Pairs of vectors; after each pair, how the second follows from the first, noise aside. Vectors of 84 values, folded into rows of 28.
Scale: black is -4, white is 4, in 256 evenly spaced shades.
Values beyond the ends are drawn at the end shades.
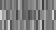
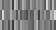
reversed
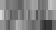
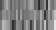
shuffled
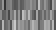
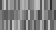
wrapped around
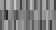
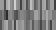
copied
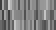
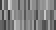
copied
